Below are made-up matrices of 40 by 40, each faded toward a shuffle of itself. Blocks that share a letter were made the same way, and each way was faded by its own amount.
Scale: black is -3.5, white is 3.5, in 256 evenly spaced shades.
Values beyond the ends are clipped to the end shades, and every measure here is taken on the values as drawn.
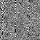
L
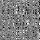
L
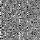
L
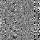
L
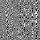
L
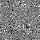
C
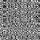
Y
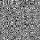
Y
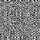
Y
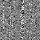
L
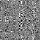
L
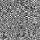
Y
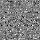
C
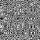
Y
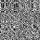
Y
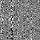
L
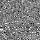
C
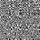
Y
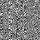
L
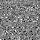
C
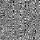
L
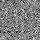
C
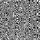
L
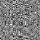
Y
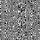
L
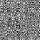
Y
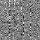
L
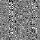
L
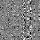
L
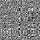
Y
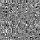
Y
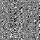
L
